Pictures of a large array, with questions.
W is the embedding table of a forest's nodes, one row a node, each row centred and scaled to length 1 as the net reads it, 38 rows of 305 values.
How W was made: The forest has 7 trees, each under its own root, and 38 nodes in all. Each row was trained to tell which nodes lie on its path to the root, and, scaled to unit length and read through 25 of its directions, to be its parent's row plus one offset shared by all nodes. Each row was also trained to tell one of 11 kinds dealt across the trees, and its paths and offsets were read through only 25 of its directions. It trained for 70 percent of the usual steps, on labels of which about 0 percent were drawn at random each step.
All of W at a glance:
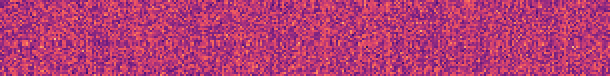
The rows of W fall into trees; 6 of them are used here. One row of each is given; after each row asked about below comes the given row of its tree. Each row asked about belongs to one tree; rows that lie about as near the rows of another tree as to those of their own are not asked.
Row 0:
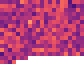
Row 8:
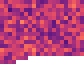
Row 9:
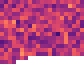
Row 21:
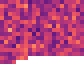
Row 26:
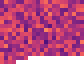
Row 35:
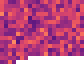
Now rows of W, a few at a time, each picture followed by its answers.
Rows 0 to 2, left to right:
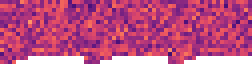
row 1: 9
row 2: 9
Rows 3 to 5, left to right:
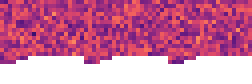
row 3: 9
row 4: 8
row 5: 8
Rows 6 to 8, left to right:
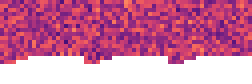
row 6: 21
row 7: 0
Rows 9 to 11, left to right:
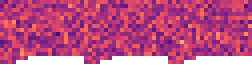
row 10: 0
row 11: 26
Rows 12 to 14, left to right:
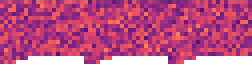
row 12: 0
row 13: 21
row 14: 9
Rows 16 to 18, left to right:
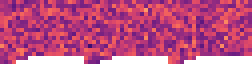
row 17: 8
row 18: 35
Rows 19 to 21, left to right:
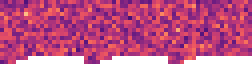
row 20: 8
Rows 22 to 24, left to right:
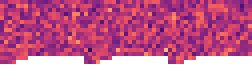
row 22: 21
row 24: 26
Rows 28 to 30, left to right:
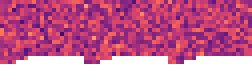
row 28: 0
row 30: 8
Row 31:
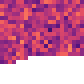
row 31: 9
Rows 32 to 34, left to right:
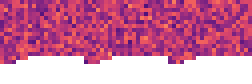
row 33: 26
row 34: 26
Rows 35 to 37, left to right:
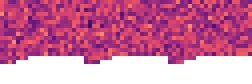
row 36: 26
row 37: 9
